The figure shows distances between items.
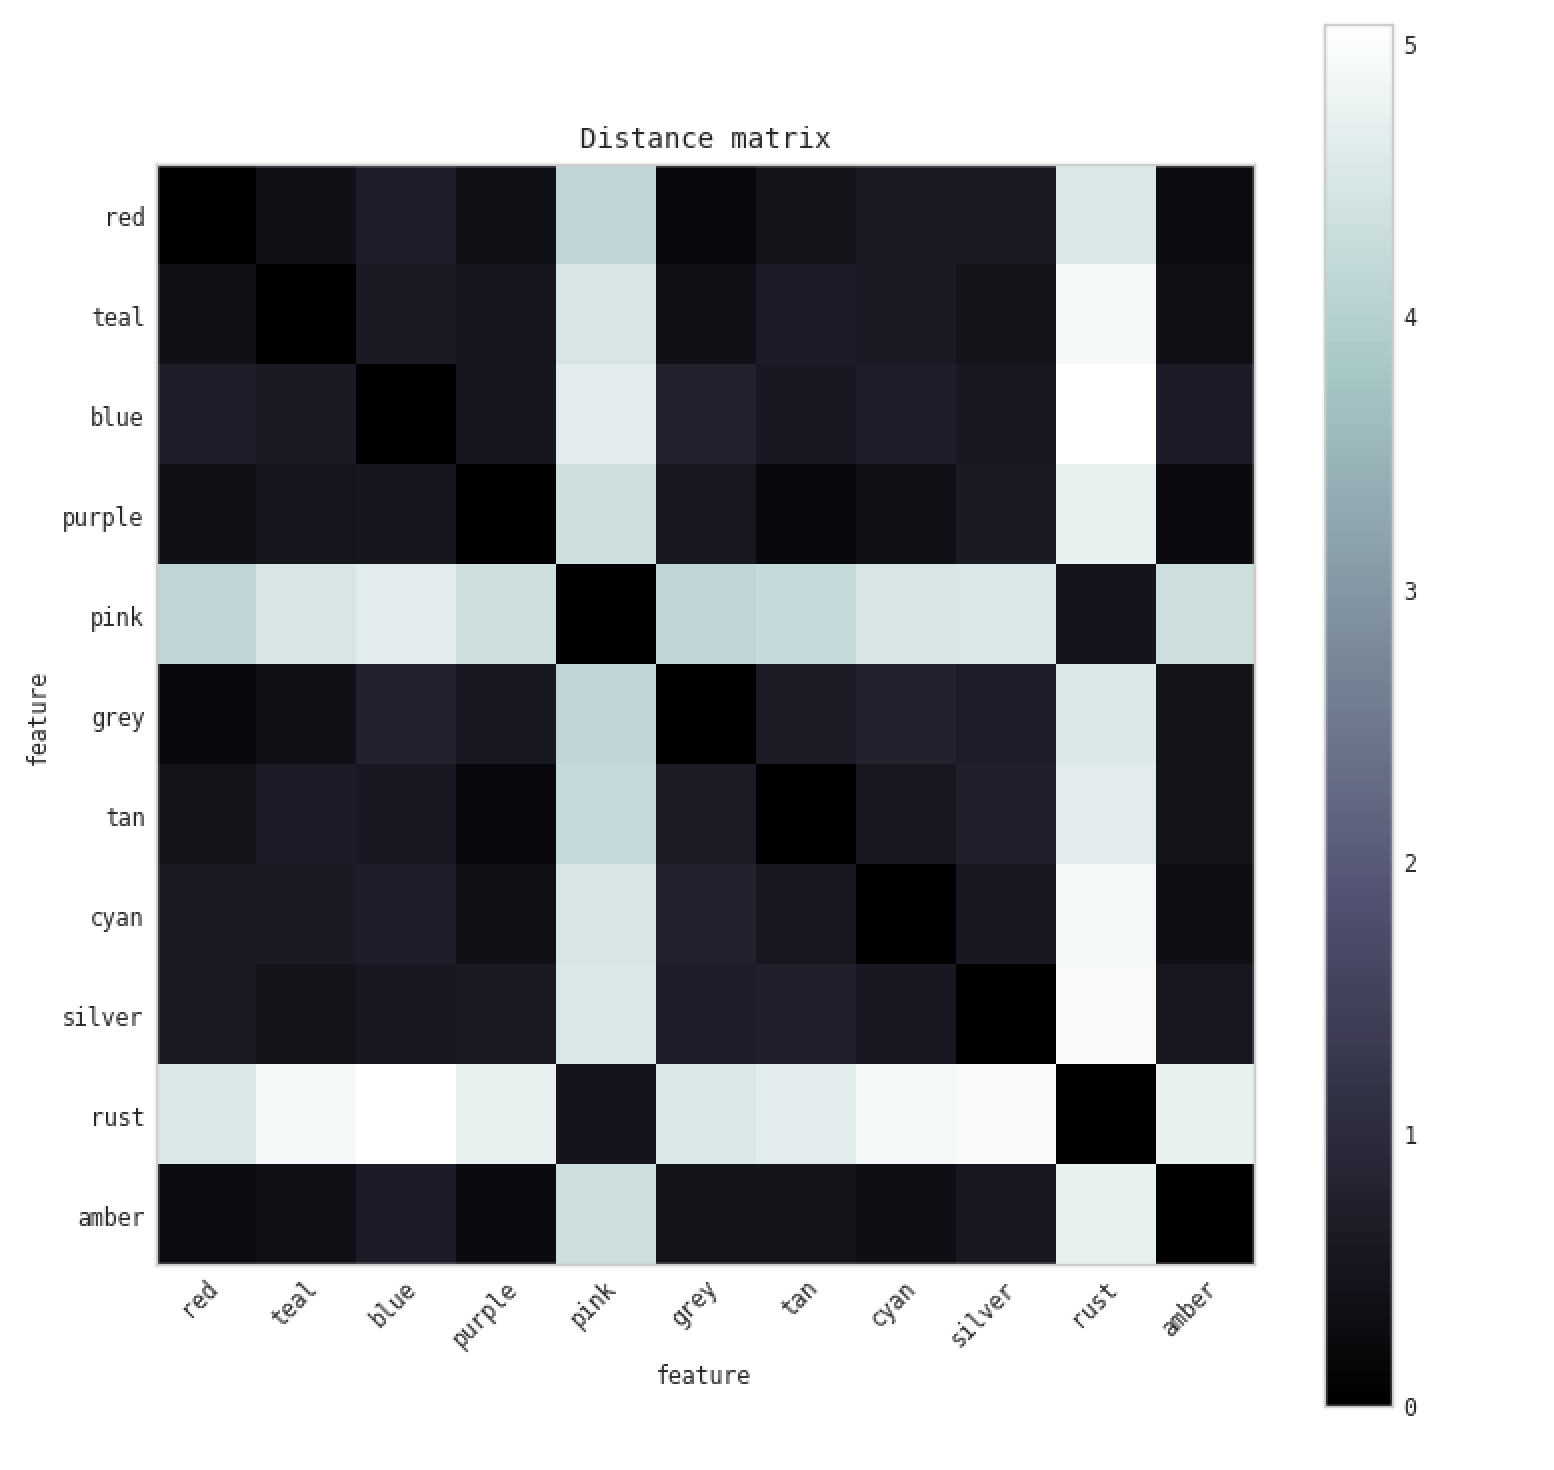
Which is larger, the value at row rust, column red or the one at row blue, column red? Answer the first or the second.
the first
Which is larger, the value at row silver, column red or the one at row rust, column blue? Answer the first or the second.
the second
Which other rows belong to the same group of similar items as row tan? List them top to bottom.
red, teal, blue, purple, grey, cyan, silver, amber
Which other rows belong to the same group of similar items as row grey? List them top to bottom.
red, teal, blue, purple, tan, cyan, silver, amber
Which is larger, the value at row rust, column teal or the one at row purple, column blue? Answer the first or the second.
the first
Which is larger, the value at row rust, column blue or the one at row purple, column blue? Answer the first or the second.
the first
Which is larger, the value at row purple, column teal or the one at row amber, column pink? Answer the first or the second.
the second
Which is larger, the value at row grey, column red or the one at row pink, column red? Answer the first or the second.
the second
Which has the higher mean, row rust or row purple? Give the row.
rust
